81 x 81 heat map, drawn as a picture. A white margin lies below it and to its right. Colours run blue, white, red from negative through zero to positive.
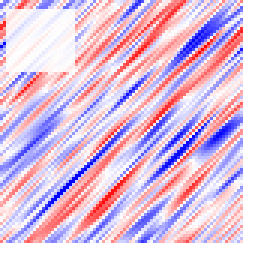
Calmest part: top left. Grain: diagonal, up to the right. Histogram: bell-shaped. Slope: none. Mirror symmetry: none. Odd patch: calmer, in the top left.
